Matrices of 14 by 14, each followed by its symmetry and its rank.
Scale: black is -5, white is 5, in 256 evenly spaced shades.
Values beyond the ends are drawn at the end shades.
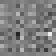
neither, rank three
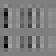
neither, rank one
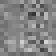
neither, rank three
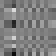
neither, rank one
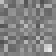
symmetric, rank three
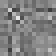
symmetric, rank three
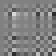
symmetric, rank one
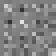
symmetric, rank three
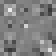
symmetric, rank three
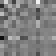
antisymmetric, rank two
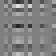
neither, rank one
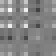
symmetric, rank one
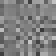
antisymmetric, rank two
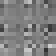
antisymmetric, rank two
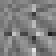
antisymmetric, rank two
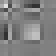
symmetric, rank one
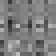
neither, rank two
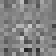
neither, rank three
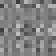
neither, rank two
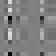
neither, rank one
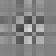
symmetric, rank one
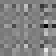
neither, rank two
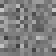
neither, rank three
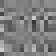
neither, rank two
